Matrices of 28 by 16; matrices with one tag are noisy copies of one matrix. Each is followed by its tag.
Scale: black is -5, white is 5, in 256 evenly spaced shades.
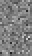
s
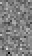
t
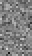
t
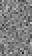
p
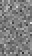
p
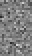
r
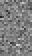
r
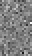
p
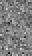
t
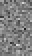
r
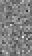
s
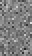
p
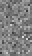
s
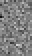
r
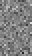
p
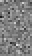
r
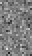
t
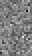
s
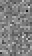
s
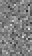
s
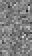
s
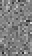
p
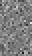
p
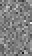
p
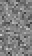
t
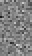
r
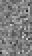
s
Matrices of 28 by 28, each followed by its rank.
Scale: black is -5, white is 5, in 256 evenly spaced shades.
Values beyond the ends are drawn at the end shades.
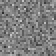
full rank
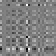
two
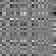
two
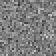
full rank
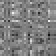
three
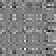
three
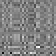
three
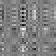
two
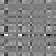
two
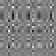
two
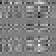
two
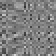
three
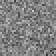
full rank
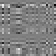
two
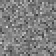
full rank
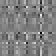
two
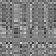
two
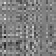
three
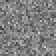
full rank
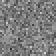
full rank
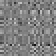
three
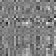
three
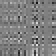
two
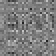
three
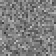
full rank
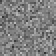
full rank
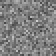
full rank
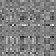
three
